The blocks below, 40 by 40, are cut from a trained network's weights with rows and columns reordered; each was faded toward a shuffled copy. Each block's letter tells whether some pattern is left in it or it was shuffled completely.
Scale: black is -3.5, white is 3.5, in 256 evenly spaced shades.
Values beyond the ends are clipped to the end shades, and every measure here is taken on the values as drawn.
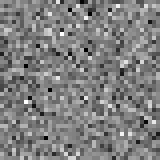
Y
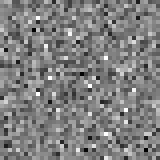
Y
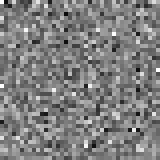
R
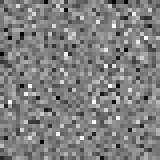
Y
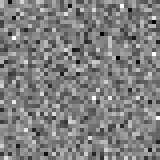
Y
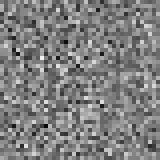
R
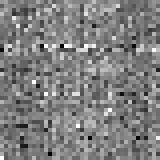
R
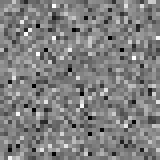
Y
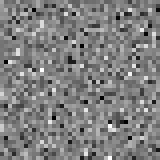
Y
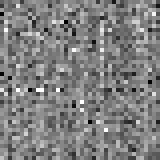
R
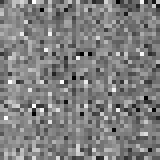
R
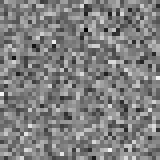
Y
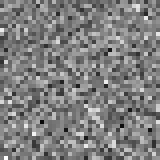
Y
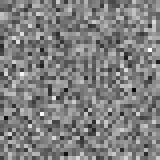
Y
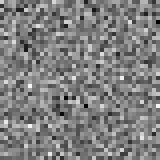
Y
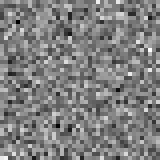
R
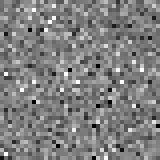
Y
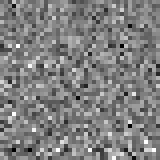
R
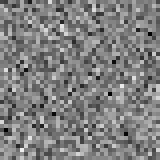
Y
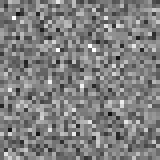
Y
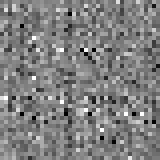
R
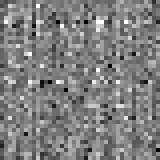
R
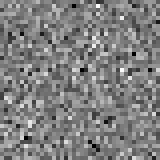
R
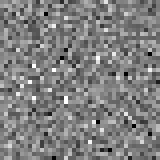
Y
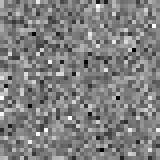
Y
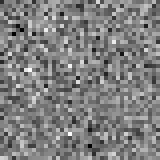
Y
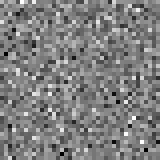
Y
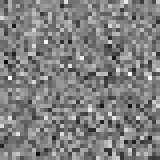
R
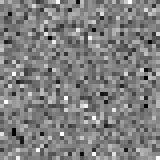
Y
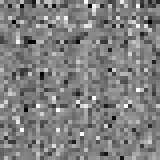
R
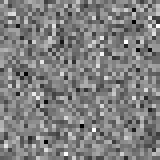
Y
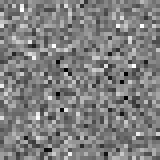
Y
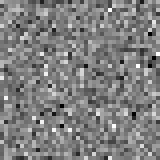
Y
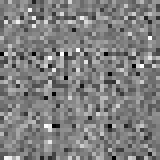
R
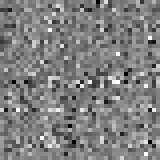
R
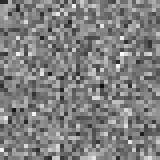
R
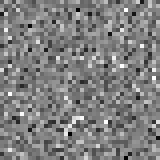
Y
